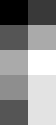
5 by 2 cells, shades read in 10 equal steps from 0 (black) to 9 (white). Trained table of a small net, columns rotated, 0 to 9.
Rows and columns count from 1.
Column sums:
17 33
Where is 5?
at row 4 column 1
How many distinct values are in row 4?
2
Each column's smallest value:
0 2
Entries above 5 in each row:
0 1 2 1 1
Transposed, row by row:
0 3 6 5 3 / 2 6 9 8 8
